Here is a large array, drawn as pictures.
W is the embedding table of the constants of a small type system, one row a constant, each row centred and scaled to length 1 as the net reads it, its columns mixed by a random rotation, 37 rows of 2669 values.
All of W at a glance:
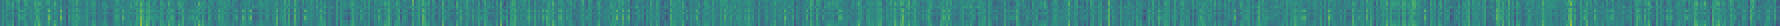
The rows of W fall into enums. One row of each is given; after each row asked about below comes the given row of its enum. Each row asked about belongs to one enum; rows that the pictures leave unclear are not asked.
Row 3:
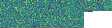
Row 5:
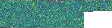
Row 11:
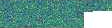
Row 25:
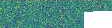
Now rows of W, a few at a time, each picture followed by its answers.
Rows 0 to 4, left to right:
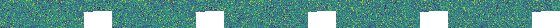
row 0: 5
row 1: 5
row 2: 25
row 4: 3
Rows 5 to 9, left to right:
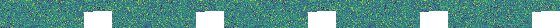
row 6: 3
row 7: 5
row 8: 3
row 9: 25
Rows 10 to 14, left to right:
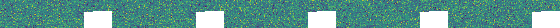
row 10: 11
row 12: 3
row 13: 5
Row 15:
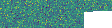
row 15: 25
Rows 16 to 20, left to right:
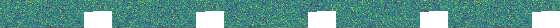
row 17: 25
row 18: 11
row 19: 3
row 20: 25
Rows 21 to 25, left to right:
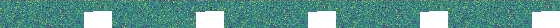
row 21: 25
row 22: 5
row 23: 25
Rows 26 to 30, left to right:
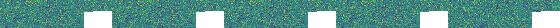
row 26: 25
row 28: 25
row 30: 3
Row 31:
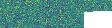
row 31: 25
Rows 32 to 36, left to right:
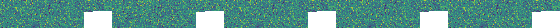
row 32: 3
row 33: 25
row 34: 3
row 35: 3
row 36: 3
